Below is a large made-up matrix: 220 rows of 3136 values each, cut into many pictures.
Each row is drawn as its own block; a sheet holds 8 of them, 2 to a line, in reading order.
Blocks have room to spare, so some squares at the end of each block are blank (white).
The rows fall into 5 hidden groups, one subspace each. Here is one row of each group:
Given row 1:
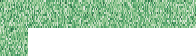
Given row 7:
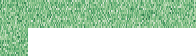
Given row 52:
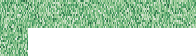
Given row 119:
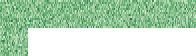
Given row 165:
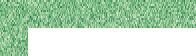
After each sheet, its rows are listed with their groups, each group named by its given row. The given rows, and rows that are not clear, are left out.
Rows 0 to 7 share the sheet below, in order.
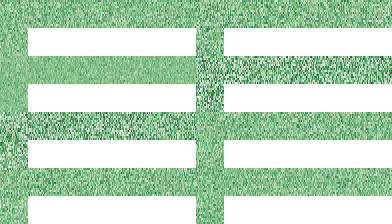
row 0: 7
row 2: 7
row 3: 119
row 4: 7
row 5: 119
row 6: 119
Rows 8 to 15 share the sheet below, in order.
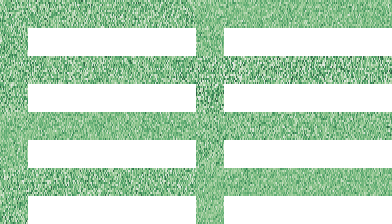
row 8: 52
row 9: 52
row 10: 1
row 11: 119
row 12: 52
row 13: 165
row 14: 1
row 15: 119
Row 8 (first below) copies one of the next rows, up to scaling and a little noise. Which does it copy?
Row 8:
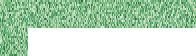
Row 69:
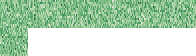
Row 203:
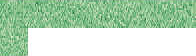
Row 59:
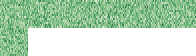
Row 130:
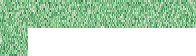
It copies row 130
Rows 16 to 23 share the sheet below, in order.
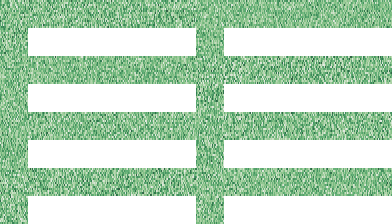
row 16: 165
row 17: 165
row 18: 52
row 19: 119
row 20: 119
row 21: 52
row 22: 165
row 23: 119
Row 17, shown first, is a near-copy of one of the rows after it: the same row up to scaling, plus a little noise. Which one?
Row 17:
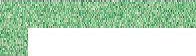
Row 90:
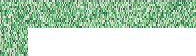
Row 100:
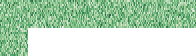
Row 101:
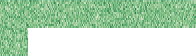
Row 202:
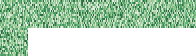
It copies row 202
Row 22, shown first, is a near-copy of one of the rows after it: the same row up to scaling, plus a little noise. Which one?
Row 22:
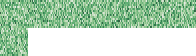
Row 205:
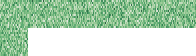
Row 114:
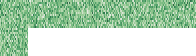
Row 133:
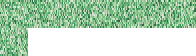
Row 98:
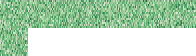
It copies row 133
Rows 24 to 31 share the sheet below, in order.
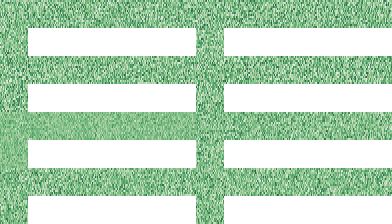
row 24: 7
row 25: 119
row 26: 7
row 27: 119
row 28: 52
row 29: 119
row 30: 7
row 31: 7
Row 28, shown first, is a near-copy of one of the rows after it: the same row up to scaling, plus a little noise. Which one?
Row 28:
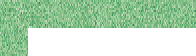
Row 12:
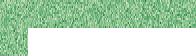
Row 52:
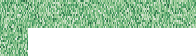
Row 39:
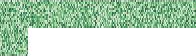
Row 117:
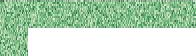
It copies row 39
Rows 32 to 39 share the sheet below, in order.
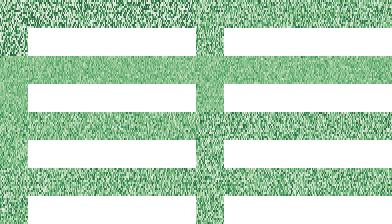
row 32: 52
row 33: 52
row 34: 1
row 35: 1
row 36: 7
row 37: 1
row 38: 119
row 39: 52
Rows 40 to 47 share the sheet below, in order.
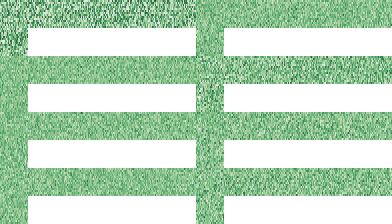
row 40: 119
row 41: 7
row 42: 119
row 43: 119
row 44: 52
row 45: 7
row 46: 1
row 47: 7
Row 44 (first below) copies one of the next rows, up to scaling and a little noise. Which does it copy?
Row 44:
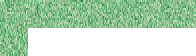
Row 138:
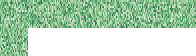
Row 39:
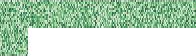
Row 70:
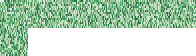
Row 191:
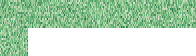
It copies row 70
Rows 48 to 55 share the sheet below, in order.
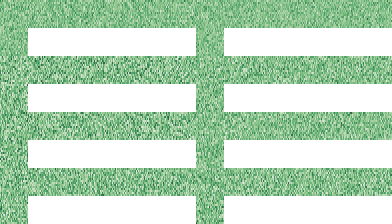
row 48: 1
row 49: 7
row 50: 165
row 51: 1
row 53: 119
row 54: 52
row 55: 7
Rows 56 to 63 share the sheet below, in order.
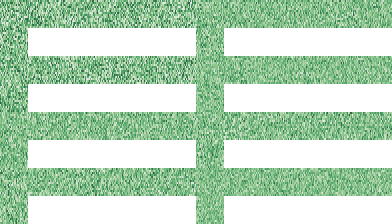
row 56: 52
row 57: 7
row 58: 7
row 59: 52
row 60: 52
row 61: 119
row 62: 165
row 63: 1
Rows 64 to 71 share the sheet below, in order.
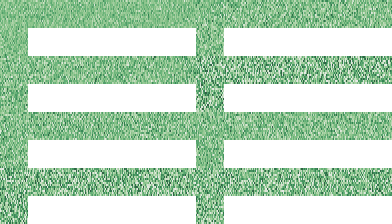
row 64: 7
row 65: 7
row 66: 119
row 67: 165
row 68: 7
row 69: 52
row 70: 52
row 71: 1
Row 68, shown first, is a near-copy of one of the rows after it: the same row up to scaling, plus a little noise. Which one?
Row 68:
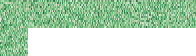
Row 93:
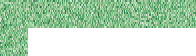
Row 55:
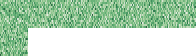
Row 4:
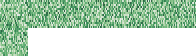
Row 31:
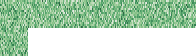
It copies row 93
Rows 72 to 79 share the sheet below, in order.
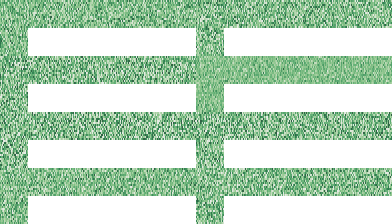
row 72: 7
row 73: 52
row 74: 52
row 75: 1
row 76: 7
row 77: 1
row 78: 119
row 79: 52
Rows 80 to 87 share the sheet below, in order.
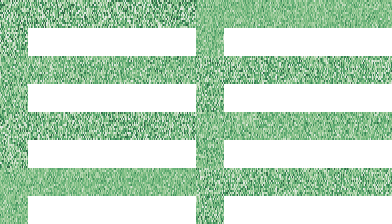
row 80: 165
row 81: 165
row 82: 165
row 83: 1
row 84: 165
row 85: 52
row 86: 119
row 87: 1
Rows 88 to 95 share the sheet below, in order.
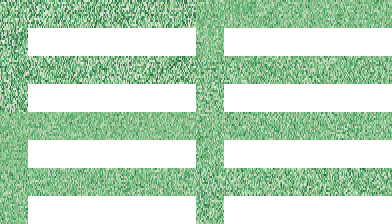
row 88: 119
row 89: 52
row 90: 165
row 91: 52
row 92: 119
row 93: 7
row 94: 7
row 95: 165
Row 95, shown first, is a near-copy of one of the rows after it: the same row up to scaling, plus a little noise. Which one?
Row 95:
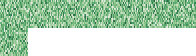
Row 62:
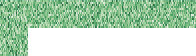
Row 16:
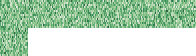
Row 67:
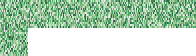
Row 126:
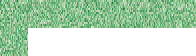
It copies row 67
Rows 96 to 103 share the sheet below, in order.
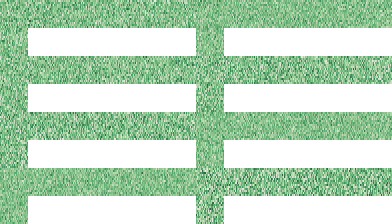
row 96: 119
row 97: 52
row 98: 165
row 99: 1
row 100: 165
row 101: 165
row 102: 1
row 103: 119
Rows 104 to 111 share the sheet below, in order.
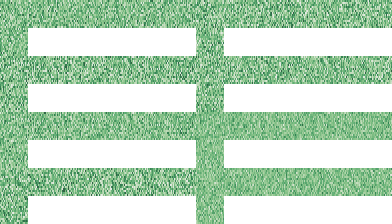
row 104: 7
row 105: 165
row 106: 1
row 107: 1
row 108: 1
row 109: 1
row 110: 7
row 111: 7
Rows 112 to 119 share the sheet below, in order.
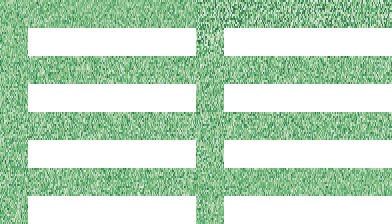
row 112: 52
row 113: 119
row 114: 165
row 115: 1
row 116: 1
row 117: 52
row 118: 165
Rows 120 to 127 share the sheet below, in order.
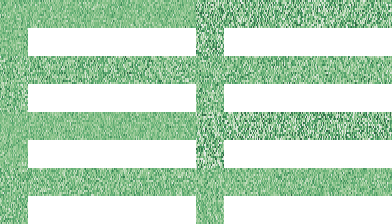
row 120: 165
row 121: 165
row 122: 165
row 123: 119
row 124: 7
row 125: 7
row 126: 165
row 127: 165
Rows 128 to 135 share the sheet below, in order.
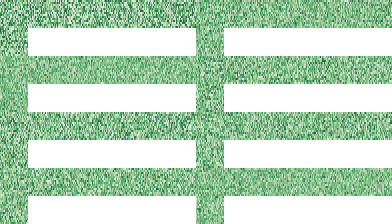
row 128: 1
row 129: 1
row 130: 52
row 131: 52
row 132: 7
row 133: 165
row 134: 1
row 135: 119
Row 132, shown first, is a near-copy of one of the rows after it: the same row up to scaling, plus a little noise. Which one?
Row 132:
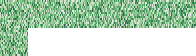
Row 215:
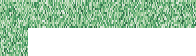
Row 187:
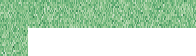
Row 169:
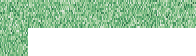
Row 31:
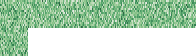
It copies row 31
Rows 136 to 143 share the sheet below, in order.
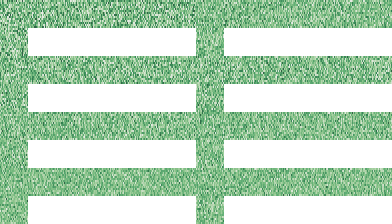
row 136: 165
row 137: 119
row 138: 52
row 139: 1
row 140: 7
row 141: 1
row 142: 52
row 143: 119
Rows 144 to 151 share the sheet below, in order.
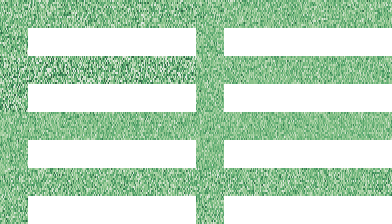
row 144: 52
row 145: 165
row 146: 1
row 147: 52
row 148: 52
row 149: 1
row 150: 7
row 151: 1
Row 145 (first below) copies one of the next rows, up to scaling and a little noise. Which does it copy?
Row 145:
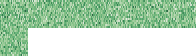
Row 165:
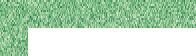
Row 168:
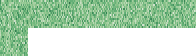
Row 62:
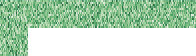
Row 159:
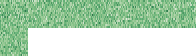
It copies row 159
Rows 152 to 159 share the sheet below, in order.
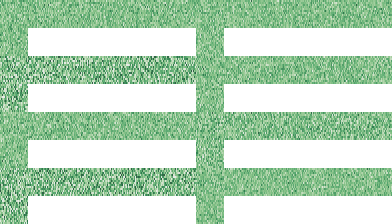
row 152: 52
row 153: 52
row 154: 119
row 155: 165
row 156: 1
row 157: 52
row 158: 165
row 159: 165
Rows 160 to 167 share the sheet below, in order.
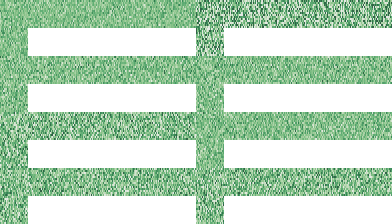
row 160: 165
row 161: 1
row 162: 119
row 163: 7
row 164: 7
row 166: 7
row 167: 165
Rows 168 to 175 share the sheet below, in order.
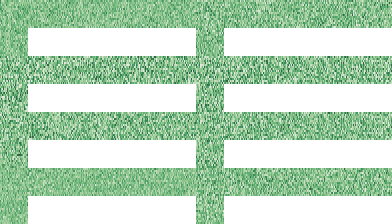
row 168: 165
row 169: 7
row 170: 119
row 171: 1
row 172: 52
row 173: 1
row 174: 119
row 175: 52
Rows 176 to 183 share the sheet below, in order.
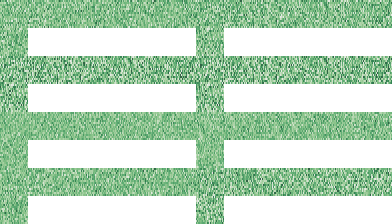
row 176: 119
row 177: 1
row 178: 1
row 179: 1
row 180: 7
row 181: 7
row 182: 119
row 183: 52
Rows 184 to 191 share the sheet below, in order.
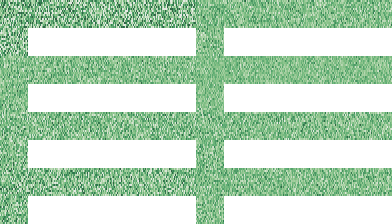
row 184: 52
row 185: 165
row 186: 1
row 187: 7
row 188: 52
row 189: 119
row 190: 119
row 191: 52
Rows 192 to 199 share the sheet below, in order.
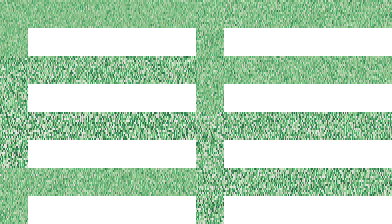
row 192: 119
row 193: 119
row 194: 7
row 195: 52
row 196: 119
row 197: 7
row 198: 1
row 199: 119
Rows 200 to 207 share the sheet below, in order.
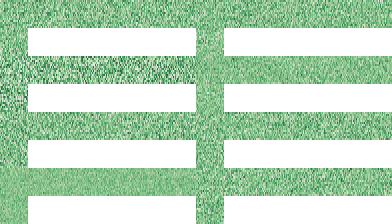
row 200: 1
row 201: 119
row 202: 165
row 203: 52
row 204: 165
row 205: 165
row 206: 165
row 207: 119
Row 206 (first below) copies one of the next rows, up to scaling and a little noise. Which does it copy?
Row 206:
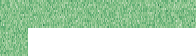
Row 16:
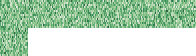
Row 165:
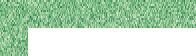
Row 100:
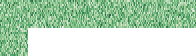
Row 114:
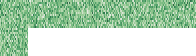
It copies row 16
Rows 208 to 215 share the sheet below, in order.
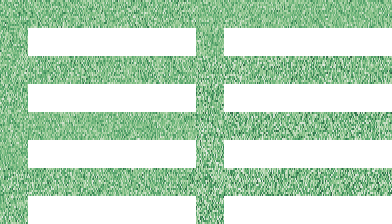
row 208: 165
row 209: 119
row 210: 7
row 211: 119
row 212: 7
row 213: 165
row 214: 1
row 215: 7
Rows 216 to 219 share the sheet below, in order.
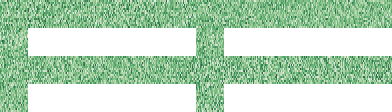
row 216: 119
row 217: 119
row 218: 1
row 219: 1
